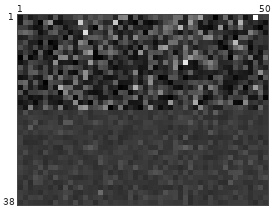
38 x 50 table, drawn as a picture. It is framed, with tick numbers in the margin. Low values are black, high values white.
Mirror symmetry: none. Histogram: skewed, a long tail of high values. Average level on the scale: 20%. Odd rows or columns: none. Grain: fine. Stripes: none. Seam: horizontal, 50% of the way down, the bottom part calmer. Slope: none.
